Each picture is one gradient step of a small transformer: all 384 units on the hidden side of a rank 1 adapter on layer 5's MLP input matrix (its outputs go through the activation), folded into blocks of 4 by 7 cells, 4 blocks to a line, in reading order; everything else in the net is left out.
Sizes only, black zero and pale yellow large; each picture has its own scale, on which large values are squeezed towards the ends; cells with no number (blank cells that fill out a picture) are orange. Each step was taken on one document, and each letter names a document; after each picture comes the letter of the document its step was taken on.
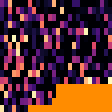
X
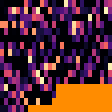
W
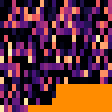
W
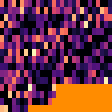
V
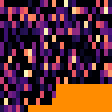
W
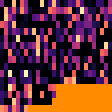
V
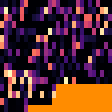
V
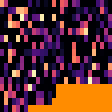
X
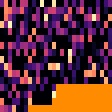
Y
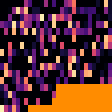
W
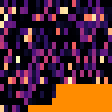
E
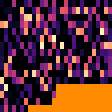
W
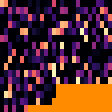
X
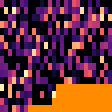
V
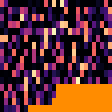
X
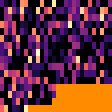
V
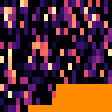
Y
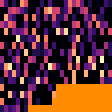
Y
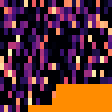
Y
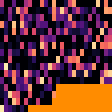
W
